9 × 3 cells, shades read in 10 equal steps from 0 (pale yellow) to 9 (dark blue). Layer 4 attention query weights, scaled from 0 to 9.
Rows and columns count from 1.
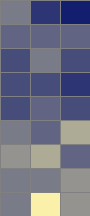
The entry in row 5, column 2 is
6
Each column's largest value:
7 8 9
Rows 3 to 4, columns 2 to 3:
5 7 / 7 8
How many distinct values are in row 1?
3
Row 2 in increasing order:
6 6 6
